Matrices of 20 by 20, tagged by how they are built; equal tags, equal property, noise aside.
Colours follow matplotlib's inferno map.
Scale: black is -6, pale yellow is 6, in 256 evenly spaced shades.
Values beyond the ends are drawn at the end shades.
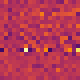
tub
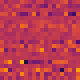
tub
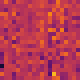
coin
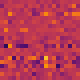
tub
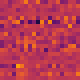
tub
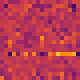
tub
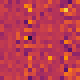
coin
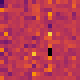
coin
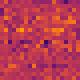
tub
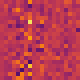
coin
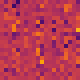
coin
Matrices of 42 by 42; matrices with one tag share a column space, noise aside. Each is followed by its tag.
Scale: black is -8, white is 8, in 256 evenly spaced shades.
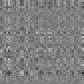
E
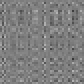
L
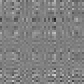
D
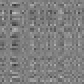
L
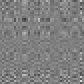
D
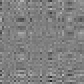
D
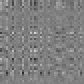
E
